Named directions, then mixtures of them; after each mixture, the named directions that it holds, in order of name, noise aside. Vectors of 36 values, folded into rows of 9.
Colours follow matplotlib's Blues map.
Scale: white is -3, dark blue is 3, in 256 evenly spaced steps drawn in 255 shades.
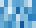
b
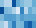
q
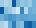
q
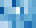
q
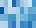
b, q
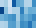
b, q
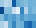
q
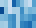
b, q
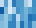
b, q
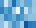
b, q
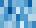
b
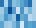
b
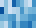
b, q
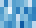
b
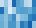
b, q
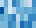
b, q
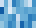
b, q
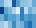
q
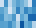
b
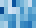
b, q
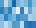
b, q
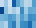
b, q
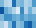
q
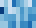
b, q
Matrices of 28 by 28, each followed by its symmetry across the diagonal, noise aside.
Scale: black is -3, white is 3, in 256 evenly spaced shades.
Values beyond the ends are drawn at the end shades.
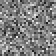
antisymmetric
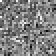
symmetric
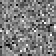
neither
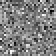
antisymmetric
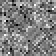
symmetric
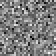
neither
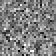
neither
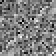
symmetric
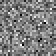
symmetric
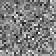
symmetric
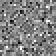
symmetric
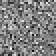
neither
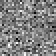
neither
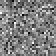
antisymmetric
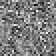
neither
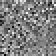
antisymmetric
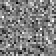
antisymmetric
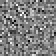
antisymmetric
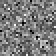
symmetric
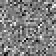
antisymmetric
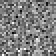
neither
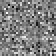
antisymmetric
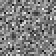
symmetric
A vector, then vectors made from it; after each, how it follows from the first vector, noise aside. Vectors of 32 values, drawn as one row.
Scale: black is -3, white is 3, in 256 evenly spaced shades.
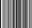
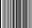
copied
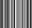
wrapped around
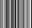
reversed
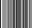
copied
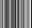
reversed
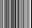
reversed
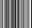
reversed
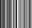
wrapped around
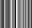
wrapped around
